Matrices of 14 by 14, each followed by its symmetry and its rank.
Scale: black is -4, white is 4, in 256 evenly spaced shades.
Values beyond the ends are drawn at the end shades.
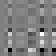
neither, rank one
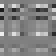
neither, rank one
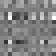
neither, rank two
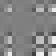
symmetric, rank one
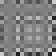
symmetric, rank one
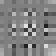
symmetric, rank two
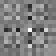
symmetric, rank two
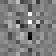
neither, rank two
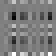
neither, rank one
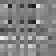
neither, rank two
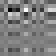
neither, rank one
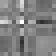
symmetric, rank two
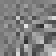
symmetric, rank two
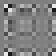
symmetric, rank one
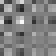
symmetric, rank one
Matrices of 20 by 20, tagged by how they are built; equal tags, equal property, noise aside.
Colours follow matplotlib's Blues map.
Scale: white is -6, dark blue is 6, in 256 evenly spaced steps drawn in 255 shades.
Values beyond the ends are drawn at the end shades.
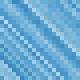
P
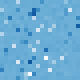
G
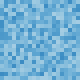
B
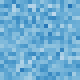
B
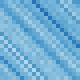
P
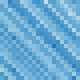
P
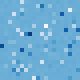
G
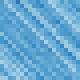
P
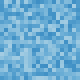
B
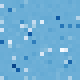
G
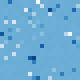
G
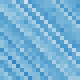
P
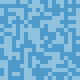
B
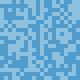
B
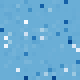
G
